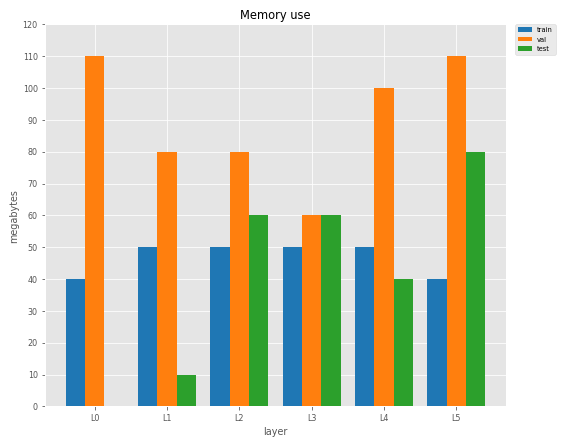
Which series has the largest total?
val
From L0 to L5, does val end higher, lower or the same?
the same
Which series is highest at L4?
val
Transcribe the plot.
Title: Memory use
x-axis: layer, ticks L0 L1 L2 L3 L4 L5
y-axis: megabytes, ticks 0 10 20 30 40 50 60 70 80 90 100 110 120
Legend: train, val, test
Values:
train: 40 50 50 50 50 40
val: 110 80 80 60 100 110
test: 0 10 60 60 40 80
